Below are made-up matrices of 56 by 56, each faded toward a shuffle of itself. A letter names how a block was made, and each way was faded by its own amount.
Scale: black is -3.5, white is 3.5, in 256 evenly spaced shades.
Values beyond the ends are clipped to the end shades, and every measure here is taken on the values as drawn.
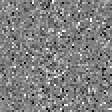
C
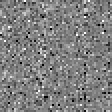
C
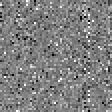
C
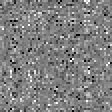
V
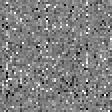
C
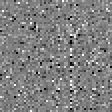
V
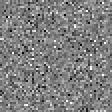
C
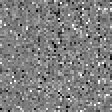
C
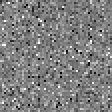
C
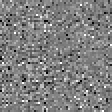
V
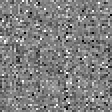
V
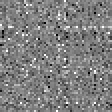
V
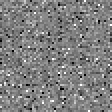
V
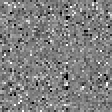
V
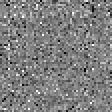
V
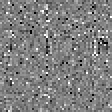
V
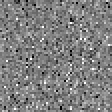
C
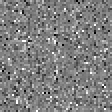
C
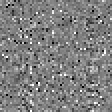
V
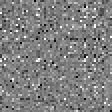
V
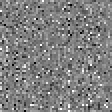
C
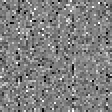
C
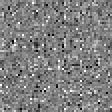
V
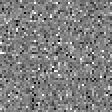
V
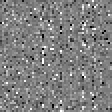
C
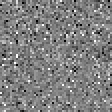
V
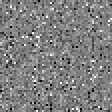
C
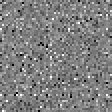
V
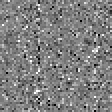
C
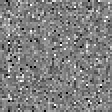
C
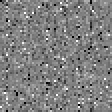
C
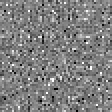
V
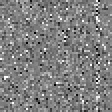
C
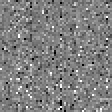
C
